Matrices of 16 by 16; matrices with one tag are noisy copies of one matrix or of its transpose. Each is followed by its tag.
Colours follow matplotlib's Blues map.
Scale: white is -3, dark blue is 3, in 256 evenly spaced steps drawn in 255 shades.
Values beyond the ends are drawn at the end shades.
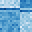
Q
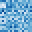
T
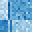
Q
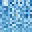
T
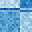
Q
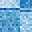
Q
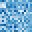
T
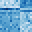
Q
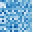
T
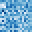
T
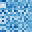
T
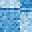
Q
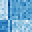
Q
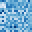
T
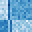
Q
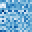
T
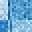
Q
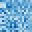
T
